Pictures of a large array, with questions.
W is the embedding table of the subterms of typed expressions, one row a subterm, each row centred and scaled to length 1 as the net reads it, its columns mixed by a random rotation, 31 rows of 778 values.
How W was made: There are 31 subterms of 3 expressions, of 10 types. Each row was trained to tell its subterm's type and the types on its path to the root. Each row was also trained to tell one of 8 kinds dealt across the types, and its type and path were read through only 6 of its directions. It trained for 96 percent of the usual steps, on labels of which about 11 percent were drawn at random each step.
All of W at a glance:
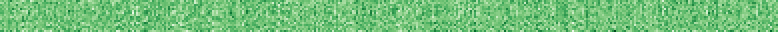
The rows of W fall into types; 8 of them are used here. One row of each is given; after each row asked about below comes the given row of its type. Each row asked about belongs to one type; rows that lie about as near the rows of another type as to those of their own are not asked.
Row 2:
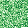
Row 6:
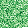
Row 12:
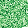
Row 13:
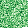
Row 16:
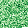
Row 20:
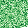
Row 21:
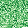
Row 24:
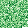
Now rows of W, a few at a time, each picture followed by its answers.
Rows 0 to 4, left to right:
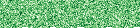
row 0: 6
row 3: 2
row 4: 21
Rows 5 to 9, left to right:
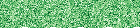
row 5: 13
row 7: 21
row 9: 21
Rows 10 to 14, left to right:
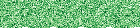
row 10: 13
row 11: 12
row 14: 6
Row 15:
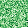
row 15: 21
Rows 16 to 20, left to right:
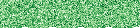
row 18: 2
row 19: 16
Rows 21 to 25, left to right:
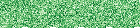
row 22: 13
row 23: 6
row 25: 12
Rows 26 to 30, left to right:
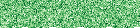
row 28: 2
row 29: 12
